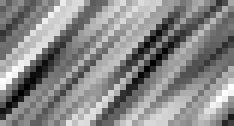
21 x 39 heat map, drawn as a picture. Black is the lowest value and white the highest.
Mirror symmetry: none. Odd rows or columns: none. Grain: diagonal, up to the right. Slope: none. Histogram: bell-shaped.
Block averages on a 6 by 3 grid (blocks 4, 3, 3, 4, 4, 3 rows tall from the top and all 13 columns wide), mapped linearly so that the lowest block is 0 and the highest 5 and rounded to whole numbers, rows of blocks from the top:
3 5 2 | 3 4 0 | 3 2 0 | 2 1 2 | 1 3 5 | 2 4 4
